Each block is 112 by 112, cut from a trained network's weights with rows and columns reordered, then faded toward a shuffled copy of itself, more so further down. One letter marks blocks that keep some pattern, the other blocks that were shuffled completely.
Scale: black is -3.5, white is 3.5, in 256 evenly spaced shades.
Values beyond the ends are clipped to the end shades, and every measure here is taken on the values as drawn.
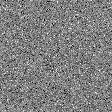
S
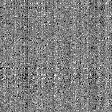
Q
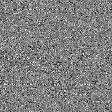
Q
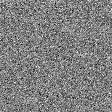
S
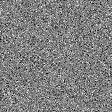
S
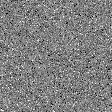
S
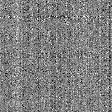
Q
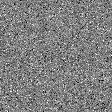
S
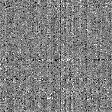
Q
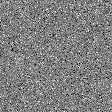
S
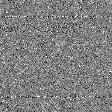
Q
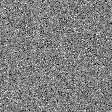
S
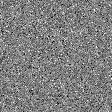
S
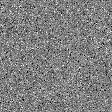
S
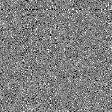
Q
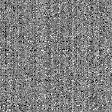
Q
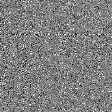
Q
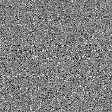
Q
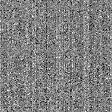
Q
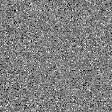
Q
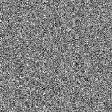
Q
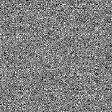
Q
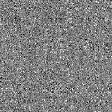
Q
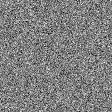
S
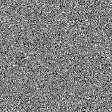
Q
